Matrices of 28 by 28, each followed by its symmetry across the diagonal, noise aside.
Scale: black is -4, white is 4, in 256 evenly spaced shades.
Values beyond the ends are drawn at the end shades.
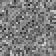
symmetric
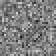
symmetric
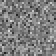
neither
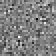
antisymmetric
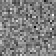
neither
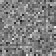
symmetric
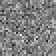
neither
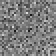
symmetric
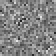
symmetric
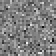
antisymmetric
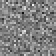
neither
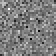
symmetric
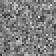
antisymmetric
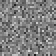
neither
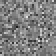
antisymmetric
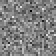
neither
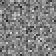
symmetric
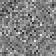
symmetric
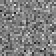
antisymmetric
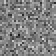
neither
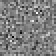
antisymmetric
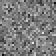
symmetric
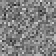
symmetric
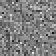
antisymmetric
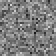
neither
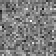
neither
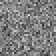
neither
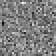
antisymmetric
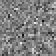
antisymmetric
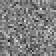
antisymmetric
